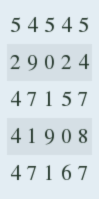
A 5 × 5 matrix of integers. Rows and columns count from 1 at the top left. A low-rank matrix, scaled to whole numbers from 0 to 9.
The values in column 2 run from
1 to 9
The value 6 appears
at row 5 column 4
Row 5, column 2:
7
